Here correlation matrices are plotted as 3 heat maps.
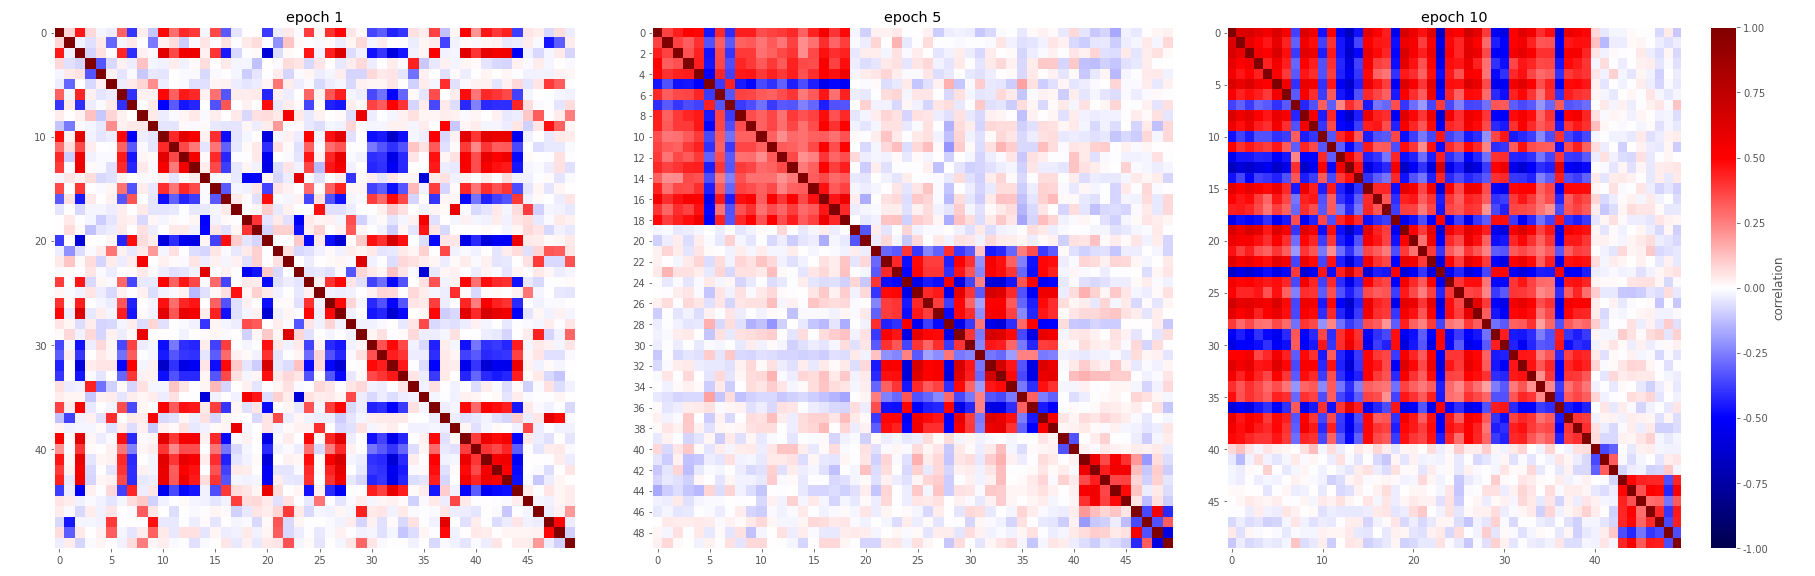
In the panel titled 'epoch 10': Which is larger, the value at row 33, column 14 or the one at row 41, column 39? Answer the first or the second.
the second
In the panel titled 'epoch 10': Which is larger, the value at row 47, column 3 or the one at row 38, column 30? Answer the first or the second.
the first
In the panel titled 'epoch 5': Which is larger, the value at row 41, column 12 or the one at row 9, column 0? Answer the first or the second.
the second
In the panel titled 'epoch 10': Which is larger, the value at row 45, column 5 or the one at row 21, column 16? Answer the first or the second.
the second
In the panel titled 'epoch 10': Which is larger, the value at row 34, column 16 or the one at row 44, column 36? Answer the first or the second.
the first
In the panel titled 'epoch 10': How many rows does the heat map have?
50
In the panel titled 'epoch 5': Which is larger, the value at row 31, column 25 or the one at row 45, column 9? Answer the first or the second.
the second
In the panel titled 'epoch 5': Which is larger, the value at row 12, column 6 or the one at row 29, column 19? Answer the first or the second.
the first
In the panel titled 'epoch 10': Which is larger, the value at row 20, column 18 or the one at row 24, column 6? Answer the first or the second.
the second
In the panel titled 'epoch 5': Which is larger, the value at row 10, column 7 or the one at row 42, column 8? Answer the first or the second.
the second
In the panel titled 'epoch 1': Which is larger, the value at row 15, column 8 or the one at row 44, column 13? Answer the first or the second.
the first
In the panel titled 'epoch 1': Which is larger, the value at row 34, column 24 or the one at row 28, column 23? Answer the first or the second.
the first
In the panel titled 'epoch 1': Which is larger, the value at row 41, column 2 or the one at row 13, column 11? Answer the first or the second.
the first
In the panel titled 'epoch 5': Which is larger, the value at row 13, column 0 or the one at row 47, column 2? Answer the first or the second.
the first
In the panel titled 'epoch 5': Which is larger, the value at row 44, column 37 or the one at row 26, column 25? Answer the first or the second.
the second
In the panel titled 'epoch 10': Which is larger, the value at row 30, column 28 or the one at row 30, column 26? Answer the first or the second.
the first
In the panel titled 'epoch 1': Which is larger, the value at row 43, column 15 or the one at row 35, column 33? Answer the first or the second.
the first
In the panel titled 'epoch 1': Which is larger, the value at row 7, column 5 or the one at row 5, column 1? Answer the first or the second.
the first
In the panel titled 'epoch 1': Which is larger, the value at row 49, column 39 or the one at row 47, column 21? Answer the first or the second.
the second
